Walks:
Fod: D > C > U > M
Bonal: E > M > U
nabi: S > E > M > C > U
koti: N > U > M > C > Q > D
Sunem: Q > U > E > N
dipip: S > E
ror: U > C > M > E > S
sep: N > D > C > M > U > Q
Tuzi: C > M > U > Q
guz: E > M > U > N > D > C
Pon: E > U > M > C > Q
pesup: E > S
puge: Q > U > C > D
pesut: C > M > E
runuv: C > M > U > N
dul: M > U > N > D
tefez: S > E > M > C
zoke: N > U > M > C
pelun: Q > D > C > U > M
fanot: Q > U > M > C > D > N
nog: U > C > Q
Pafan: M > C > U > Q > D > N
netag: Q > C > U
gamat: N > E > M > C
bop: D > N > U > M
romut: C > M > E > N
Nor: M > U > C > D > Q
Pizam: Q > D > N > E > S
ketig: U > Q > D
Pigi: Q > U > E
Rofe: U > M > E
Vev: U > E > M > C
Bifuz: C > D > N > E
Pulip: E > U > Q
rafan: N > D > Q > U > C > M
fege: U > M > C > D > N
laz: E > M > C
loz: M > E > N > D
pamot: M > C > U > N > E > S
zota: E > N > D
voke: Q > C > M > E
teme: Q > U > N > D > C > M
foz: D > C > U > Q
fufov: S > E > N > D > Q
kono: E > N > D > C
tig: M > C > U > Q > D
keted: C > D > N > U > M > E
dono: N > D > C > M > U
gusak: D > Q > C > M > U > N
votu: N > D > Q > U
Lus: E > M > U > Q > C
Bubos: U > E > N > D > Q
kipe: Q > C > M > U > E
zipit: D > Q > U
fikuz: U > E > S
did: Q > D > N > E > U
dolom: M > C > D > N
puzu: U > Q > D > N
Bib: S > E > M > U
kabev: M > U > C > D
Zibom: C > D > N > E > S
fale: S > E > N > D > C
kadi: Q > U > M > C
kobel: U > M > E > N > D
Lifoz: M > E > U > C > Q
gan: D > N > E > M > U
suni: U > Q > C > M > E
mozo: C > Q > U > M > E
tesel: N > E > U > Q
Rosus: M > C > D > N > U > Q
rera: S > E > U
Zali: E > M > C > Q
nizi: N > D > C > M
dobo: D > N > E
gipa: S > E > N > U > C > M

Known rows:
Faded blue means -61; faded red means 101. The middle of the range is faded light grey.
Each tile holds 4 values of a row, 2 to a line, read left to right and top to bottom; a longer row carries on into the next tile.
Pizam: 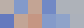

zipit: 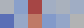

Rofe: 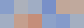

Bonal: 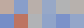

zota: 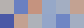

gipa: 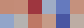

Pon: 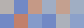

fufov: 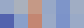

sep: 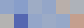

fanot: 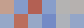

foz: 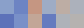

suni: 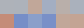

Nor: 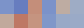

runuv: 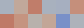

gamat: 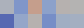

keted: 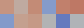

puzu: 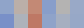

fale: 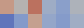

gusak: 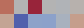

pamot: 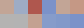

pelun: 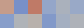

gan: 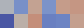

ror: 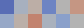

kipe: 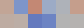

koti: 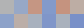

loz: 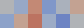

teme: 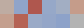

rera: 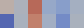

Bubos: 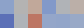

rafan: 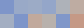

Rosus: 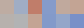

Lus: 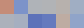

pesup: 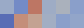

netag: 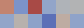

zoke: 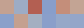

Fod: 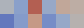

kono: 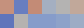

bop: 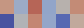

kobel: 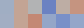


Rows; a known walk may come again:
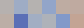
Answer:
dono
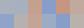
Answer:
Bifuz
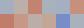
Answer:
runuv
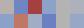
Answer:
kadi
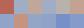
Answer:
guz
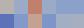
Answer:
tefez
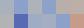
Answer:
nizi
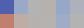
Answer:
Tuzi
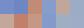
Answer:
Nor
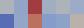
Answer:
zipit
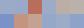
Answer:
mozo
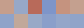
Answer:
zoke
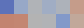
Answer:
pesut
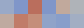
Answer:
kabev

